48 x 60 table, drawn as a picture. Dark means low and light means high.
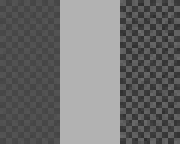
The table splits into one row of 3 panels. Panel 1,1: low, checkered, faint in contrast. Panel 1,2: high, flat. Panel 1,3: low, checkered.
